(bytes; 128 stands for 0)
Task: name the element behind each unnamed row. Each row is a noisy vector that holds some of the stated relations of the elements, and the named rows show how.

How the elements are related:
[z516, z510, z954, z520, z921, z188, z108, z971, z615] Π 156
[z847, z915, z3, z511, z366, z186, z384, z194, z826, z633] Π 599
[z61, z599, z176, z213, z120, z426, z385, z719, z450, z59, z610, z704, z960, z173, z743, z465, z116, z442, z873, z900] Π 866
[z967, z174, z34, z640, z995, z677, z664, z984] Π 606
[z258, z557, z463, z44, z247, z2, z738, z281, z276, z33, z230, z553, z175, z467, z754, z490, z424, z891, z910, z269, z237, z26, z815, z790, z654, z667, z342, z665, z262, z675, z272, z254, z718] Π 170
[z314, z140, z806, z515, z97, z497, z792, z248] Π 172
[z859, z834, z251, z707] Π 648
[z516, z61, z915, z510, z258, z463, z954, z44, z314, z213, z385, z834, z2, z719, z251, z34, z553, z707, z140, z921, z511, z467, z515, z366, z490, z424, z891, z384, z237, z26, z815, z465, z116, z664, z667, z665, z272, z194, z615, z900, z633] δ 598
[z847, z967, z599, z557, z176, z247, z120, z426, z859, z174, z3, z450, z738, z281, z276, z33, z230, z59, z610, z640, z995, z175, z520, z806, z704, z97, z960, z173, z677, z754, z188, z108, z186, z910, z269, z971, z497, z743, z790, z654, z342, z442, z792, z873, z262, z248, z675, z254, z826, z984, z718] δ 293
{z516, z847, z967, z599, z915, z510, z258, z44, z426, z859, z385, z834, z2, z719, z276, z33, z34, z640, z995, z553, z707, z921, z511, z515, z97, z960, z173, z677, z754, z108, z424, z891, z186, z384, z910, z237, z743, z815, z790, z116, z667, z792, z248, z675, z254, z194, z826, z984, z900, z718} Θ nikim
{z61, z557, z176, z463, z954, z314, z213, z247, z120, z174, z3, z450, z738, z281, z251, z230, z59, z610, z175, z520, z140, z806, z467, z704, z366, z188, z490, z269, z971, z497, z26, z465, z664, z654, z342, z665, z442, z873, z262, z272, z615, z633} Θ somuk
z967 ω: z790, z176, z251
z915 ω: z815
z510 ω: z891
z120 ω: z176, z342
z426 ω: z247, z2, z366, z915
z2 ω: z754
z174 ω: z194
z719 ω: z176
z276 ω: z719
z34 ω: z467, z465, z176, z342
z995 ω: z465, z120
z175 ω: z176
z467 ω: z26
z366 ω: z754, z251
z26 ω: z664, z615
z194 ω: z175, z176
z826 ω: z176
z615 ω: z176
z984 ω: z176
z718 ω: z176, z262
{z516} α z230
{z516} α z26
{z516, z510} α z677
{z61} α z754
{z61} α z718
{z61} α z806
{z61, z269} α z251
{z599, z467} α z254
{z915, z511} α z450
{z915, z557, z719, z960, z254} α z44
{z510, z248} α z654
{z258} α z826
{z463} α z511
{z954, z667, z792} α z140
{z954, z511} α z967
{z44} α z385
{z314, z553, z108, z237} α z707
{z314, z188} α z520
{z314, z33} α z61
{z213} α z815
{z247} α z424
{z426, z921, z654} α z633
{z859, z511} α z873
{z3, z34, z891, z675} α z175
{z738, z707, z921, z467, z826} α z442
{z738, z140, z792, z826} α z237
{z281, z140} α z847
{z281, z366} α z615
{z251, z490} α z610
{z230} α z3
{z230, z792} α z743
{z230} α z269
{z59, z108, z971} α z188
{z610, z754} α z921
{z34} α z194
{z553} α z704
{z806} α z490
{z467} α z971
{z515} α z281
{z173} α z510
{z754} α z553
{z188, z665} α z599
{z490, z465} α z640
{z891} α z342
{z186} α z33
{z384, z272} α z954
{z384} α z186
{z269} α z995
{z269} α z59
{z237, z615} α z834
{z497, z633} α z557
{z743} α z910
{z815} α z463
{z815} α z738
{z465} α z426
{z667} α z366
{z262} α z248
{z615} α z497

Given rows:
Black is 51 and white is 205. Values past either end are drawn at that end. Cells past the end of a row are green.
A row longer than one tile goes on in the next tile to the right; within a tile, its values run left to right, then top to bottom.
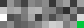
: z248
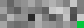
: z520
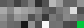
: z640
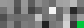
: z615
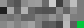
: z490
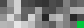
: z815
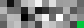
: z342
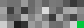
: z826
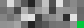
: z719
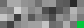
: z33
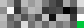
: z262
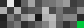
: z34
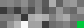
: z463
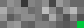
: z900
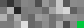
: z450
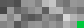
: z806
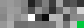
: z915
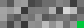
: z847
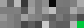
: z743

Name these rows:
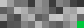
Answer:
z384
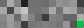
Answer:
z921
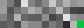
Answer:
z174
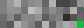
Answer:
z790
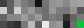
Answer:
z677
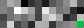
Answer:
z510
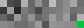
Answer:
z633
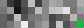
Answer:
z873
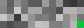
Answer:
z186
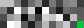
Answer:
z891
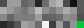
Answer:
z967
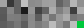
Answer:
z3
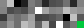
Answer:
z859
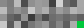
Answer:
z599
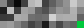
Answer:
z465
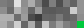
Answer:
z754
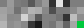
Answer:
z960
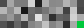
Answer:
z995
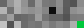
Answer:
z254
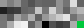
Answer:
z213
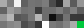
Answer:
z910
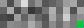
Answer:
z366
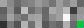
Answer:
z954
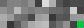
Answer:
z718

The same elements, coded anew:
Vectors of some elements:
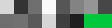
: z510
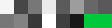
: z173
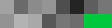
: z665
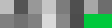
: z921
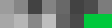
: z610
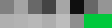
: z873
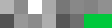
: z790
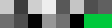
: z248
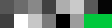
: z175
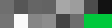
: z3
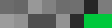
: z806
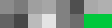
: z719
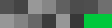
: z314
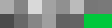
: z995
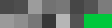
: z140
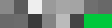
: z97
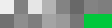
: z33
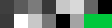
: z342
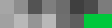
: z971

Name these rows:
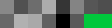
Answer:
z26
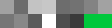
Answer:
z426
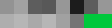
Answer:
z450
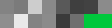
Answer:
z247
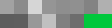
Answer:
z826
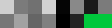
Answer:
z262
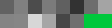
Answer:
z615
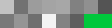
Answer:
z743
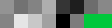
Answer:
z251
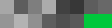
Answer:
z490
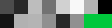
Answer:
z34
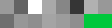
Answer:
z815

